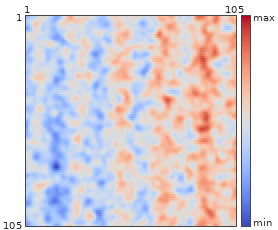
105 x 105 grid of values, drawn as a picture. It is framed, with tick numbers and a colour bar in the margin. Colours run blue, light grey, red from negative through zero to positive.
Lone odd cells: none. Slope: up to the right. Stripes: upright, repeating 5 times. Histogram: bell-shaped.
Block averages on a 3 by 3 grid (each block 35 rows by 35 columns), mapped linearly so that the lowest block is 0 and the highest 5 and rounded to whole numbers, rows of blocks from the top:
135 | 025 | 024
